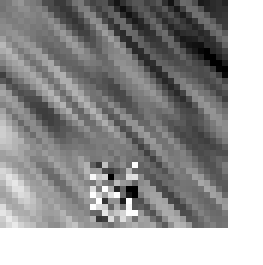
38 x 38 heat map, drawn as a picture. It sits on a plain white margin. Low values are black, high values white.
Grain: diagonal, down to the right. Ninth with the lowest average: top right. Mirror symmetry: none. Slope: up to the bottom left. Ninth with the highest average: bottom left. Odd patch: rougher, in the bottom middle.
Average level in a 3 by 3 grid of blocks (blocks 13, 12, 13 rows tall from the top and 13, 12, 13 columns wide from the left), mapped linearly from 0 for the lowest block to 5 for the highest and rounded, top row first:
3 2 0 | 3 3 2 | 5 4 3
